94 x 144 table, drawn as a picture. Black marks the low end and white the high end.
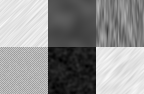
The table splits into 2 rows of 3 panels. Panel 1,1: very high, slanting up to the right, faint in contrast. Panel 1,2: low, smooth, faint in contrast. Panel 1,3: middling, streaked downward. Panel 2,1: high, checkered. Panel 2,2: very low, blotchy, faint in contrast. Panel 2,3: very high, slanting up to the right, faint in contrast.
